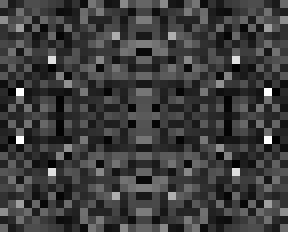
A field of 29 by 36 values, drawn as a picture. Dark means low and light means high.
Mirror symmetry: left to right and top to bottom. Histogram: skewed, a long tail of high values. Stripes: none. Slope: none. Seam: none.
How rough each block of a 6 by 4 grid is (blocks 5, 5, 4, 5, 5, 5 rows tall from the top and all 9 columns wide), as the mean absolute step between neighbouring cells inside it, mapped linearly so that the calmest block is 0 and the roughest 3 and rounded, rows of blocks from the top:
2112
2112
3003
2002
2112
2112
